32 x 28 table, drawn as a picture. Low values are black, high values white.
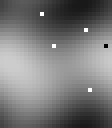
The middle left is the smoothest part. The middle left is the ninth with the highest average. Five lone cells stand out: four far higher and one far lower than their neighbours.
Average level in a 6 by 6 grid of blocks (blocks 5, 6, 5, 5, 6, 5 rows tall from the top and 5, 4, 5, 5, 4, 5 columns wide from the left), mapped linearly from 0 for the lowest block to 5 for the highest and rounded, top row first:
221001 / 332123 / 544344 / 554444 / 444323 / 222101
